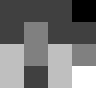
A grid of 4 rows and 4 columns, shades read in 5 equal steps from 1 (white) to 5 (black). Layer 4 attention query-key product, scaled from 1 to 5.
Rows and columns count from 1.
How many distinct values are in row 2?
2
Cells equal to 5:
1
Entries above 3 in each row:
4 3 0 1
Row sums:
17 15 10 9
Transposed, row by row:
4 4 2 2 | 4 3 3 4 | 4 4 2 2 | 5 4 3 1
